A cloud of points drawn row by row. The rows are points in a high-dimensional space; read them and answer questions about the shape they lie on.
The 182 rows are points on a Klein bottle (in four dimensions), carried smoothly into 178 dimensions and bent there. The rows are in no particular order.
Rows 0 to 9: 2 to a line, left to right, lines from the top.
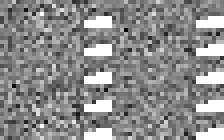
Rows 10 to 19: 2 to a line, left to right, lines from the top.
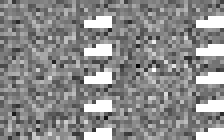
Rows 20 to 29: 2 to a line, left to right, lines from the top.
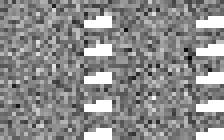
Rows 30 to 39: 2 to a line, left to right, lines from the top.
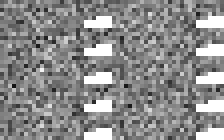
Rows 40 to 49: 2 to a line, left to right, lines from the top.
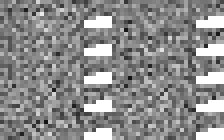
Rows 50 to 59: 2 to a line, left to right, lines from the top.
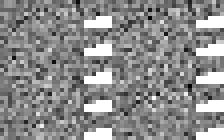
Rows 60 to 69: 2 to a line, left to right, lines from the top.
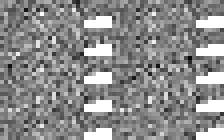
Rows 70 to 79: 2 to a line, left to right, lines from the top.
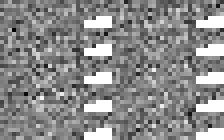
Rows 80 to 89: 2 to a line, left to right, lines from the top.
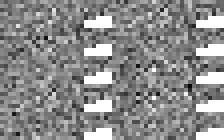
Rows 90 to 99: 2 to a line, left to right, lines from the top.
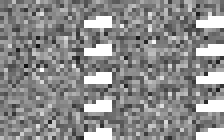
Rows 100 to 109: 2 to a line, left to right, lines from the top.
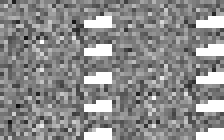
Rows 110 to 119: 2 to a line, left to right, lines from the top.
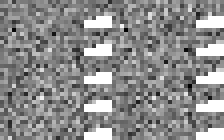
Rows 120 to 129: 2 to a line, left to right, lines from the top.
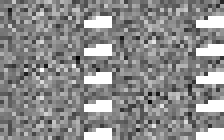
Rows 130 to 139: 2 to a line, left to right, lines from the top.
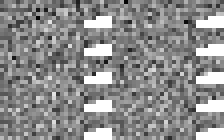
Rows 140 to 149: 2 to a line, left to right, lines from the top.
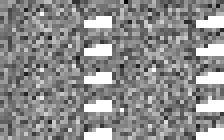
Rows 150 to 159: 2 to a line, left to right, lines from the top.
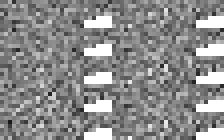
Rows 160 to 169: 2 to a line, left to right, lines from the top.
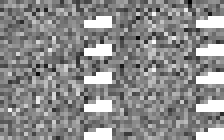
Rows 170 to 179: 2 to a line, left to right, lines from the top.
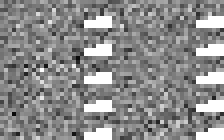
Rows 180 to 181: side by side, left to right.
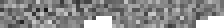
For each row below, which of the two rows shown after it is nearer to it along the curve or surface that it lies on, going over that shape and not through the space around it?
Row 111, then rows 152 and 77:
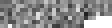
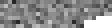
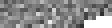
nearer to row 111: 77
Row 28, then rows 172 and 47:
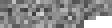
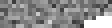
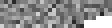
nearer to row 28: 47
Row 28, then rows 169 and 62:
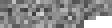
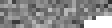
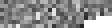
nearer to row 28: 62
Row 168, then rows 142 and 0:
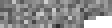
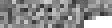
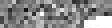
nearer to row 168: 142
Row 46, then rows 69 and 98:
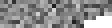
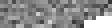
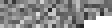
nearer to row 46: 98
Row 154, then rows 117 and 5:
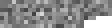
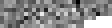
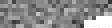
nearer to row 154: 117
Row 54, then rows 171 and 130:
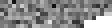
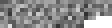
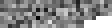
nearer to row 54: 130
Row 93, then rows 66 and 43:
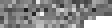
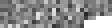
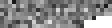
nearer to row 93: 66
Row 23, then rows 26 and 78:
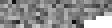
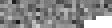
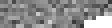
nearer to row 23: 26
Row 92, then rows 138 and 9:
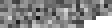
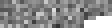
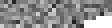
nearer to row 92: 9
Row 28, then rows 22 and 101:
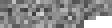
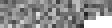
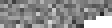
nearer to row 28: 22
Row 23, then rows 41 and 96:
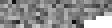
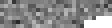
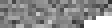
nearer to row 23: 41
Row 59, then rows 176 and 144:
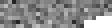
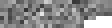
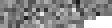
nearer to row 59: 144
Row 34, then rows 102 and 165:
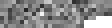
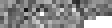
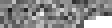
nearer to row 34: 102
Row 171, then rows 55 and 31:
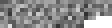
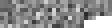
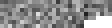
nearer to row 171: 31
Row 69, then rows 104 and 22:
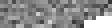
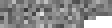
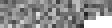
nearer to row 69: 22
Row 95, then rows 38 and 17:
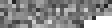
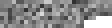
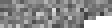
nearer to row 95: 17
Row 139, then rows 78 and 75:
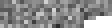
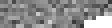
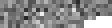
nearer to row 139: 75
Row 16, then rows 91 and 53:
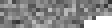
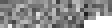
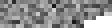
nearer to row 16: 53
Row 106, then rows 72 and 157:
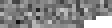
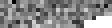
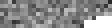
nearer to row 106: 157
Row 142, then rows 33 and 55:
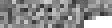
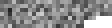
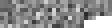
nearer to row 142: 55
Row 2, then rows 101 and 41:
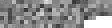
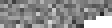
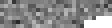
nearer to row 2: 101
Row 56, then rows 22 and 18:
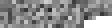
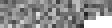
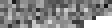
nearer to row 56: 22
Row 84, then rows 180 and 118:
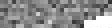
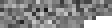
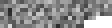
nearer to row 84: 180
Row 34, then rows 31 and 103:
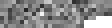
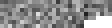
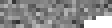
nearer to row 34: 31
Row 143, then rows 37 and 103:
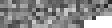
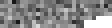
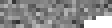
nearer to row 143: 103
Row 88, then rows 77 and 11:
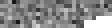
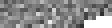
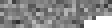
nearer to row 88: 11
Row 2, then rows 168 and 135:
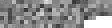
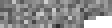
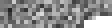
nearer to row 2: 168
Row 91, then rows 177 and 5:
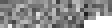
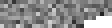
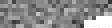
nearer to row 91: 177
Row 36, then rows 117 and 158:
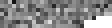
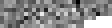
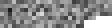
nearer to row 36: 117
